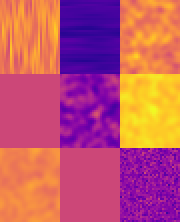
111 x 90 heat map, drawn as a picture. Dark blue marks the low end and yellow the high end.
It is made of 3 by 3 panels. Panel 1,1: high, streaked downward. Panel 1,2: very low, streaked across, faint in contrast. Panel 1,3: high, blotchy. Panel 2,1: middling, flat. Panel 2,2: low, blotchy. Panel 2,3: very high, blotchy, faint in contrast. Panel 3,1: high, blotchy, faint in contrast. Panel 3,2: middling, flat. Panel 3,3: low, fine-grained.
